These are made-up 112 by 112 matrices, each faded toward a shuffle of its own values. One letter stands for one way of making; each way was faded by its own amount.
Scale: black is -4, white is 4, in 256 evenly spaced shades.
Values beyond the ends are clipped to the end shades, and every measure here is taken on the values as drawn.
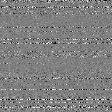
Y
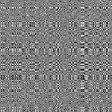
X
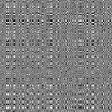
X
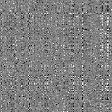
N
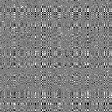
X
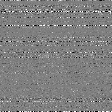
Y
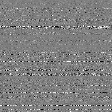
Y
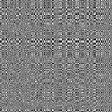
X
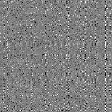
N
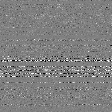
Y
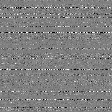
Y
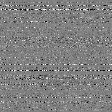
Y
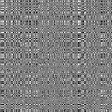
X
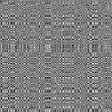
X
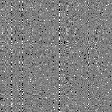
N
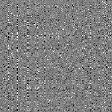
N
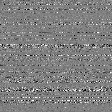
Y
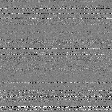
Y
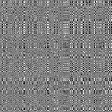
X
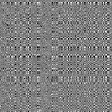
X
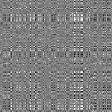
X
